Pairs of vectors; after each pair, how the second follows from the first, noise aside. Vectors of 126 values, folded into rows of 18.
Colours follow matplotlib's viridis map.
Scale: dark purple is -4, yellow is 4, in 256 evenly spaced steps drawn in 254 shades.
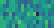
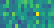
negated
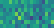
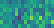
sign-scrambled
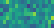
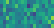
sign-scrambled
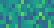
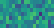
negated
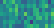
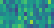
negated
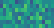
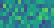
sign-scrambled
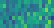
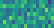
sign-scrambled
